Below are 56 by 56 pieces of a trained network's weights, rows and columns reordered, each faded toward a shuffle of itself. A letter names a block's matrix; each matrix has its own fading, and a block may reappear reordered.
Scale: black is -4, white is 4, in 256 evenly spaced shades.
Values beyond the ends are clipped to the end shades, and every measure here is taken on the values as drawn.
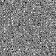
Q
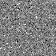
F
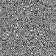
Q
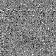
F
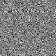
Q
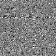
Q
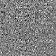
Q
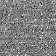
F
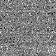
F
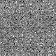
F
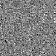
Q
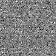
F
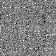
F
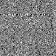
Q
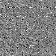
F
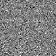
Q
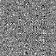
Q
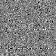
Q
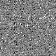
F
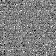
F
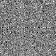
Q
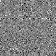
Q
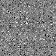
F
